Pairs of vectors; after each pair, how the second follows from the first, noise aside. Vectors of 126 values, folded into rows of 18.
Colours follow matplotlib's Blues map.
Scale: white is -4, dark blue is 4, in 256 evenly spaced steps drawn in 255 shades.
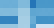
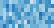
shuffled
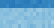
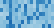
shuffled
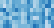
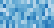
sign-scrambled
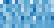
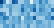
sign-scrambled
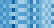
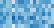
sign-scrambled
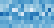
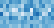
sign-scrambled
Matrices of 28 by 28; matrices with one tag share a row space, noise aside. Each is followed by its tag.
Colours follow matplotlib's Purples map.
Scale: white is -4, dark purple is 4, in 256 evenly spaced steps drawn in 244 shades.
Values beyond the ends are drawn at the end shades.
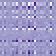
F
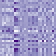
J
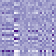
J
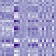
J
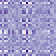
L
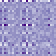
L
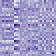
J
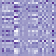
J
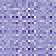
F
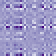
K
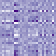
J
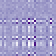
F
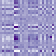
J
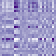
J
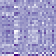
J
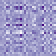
K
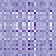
F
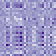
K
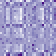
K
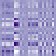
J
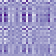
L
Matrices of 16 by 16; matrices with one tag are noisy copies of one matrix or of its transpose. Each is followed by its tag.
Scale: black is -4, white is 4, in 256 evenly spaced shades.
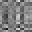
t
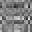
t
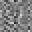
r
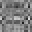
t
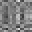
t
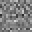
r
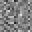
r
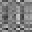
t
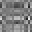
t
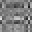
t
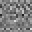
r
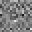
r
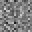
r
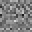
r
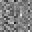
r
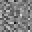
r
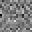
r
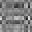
t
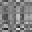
t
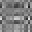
t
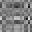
t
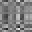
t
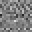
r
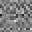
r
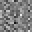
r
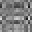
t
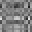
t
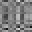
t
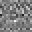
r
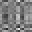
t
